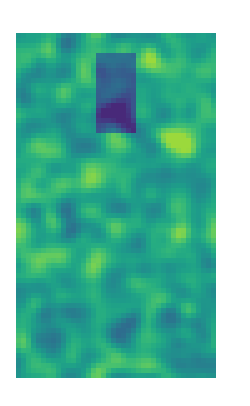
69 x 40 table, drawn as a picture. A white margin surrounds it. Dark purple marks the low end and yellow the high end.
An odd patch, lower than its surroundings, sits in the top middle. The field is mottled with small blotches. The ninth with the lowest average is the top middle. Values change most from cell to cell in the top middle.
